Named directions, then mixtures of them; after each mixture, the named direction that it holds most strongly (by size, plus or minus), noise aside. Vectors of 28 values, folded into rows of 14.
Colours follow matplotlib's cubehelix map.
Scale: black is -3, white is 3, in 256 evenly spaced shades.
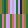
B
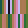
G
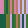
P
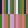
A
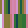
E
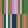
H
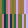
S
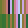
G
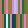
H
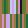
B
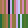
G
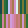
A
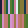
A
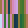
E
